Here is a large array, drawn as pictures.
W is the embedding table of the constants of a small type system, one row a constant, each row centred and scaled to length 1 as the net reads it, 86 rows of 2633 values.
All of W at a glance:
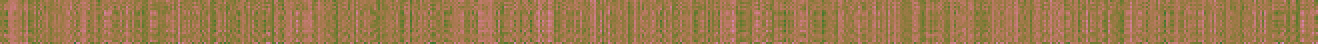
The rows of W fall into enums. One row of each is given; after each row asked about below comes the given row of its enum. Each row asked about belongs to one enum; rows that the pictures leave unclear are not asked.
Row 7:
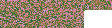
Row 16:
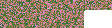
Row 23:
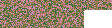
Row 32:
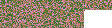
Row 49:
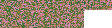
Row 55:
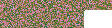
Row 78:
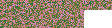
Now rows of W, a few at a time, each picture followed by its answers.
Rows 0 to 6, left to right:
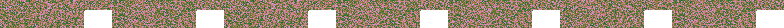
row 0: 16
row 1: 32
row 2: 16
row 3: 32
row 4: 32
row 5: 23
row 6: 32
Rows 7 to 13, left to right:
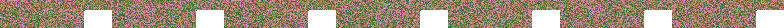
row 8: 32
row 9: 7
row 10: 16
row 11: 78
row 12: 23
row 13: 55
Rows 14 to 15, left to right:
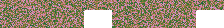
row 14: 23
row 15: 78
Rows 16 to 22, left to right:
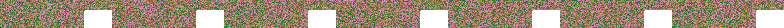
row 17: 23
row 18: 78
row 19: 7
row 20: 49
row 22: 78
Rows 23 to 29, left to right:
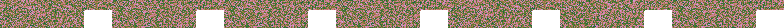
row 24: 49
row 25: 49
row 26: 49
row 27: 23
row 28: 16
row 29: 49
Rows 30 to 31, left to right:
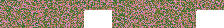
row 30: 49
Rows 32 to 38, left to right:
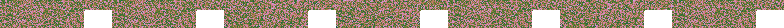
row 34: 16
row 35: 7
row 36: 32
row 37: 16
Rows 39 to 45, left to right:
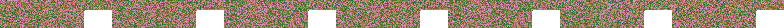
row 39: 7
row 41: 32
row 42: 49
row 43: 32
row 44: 16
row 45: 55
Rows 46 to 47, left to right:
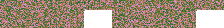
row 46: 49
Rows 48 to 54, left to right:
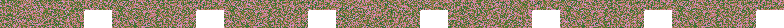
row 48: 32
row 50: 49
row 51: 23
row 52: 78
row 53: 49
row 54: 49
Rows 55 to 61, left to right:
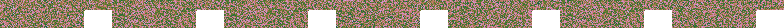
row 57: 32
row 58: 7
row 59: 78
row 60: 32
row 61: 49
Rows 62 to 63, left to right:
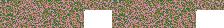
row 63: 32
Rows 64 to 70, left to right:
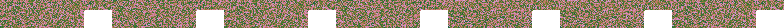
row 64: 78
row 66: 78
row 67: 49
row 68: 7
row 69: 7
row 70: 78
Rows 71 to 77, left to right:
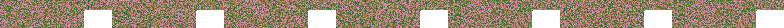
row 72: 7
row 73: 23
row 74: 16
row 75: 32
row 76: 55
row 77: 32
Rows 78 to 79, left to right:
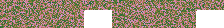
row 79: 32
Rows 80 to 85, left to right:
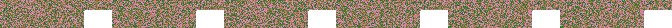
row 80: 23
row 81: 49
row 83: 49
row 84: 78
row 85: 78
